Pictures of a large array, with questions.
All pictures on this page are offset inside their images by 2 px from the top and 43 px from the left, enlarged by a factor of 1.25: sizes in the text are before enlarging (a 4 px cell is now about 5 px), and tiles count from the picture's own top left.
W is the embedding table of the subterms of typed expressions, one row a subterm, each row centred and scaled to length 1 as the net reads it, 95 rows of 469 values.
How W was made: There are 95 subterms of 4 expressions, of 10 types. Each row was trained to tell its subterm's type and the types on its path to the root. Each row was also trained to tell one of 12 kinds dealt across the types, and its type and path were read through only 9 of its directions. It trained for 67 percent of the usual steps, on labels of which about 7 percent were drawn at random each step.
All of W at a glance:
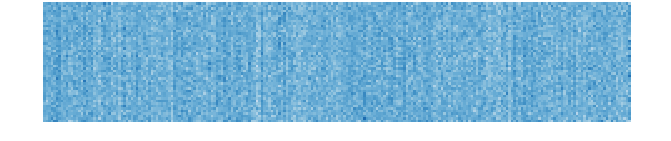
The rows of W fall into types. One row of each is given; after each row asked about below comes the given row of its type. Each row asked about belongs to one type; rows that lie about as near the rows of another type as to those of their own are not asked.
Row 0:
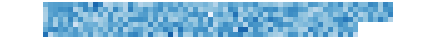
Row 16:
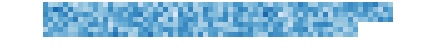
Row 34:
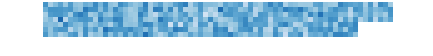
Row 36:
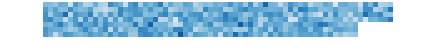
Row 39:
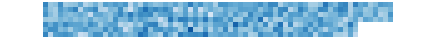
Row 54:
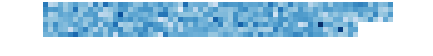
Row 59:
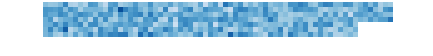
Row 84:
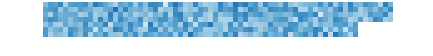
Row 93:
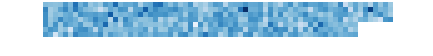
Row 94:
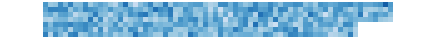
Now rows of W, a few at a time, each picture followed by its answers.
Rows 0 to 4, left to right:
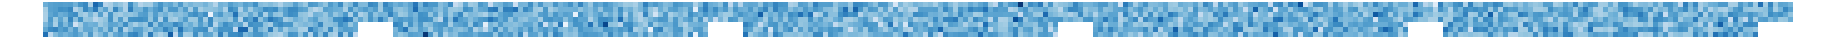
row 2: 0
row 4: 94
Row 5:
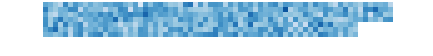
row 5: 39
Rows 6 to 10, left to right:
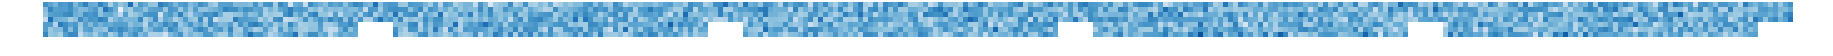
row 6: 0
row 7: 84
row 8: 34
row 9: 16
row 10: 59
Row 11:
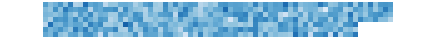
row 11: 94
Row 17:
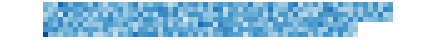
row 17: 36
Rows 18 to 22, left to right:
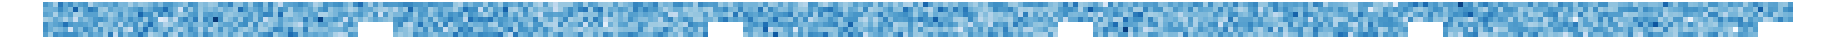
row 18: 93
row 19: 0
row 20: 59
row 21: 84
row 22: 0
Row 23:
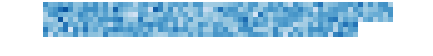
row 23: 34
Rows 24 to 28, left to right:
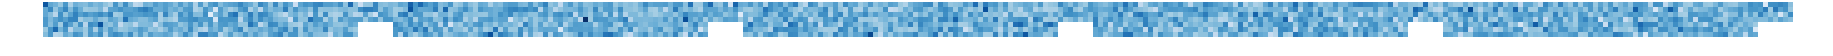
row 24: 59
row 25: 93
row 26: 36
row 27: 93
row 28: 16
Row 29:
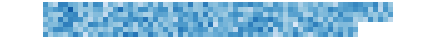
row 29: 16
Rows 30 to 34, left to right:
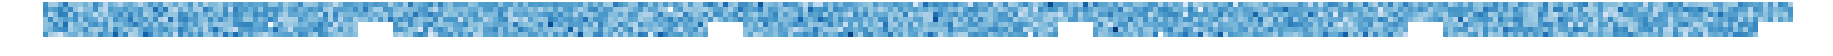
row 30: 16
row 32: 16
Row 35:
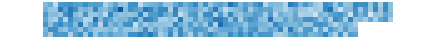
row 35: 93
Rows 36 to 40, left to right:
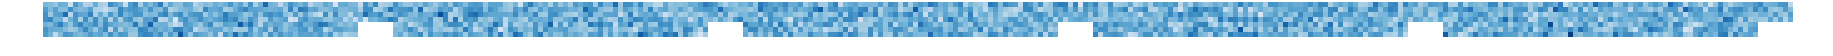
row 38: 93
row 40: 16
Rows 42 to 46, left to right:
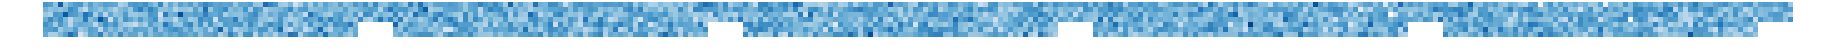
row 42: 36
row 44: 94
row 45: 34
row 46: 94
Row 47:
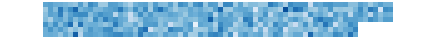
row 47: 59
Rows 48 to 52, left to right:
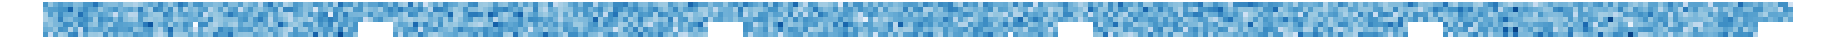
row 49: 34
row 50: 36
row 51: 39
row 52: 94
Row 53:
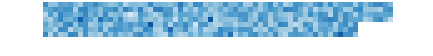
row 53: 94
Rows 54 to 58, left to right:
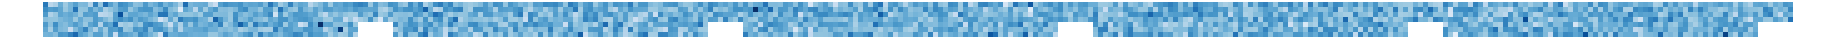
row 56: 94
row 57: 39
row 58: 36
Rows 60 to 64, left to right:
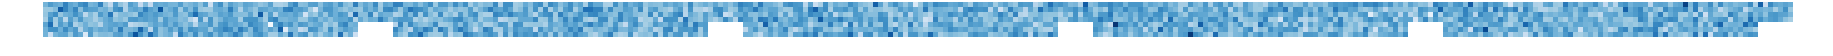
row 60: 0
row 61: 36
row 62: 16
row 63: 0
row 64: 94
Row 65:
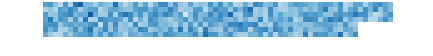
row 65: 93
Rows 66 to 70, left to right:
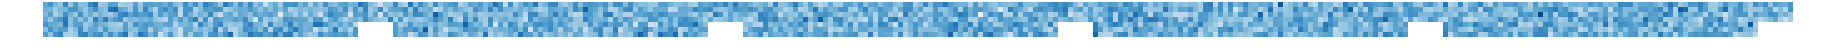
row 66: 39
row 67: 84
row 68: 16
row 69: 93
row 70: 36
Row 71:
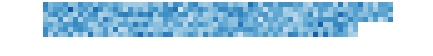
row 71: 94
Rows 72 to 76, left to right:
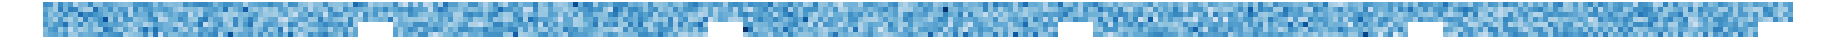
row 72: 39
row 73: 34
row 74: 93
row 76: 36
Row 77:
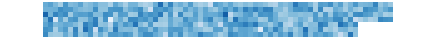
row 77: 93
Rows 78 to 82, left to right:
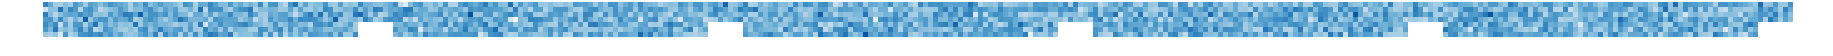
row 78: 39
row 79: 54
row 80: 54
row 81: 36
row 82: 59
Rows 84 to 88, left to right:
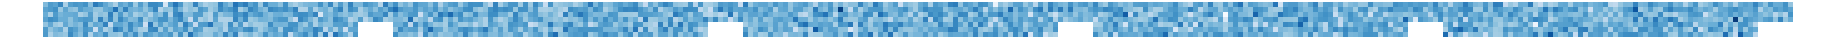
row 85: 34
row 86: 84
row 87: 16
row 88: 34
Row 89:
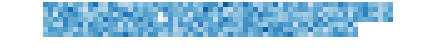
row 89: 59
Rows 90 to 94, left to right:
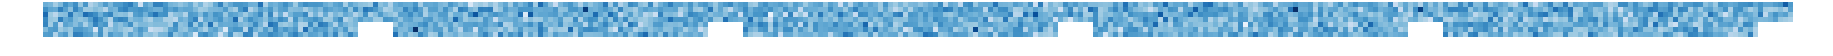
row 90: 93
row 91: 94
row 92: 36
